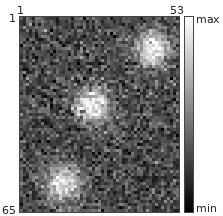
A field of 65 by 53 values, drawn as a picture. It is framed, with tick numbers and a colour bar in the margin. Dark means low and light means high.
The halves do not mirror each other. The values are skewed, with a long tail toward high values. There is no seam. Three bumps rise from the field.
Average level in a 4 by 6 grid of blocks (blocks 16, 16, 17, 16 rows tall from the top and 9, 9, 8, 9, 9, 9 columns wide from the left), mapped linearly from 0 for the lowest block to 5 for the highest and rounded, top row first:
0 0 0 0 3 4
0 1 4 2 1 1
0 0 1 1 0 0
1 5 2 0 0 0
